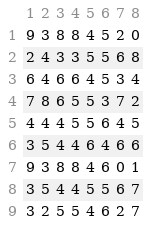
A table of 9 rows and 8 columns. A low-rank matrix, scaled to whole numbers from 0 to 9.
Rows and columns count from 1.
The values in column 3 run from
3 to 8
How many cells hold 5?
15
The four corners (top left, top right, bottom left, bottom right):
9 0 3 7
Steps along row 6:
up down same up down up same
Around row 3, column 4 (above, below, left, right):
3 5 6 4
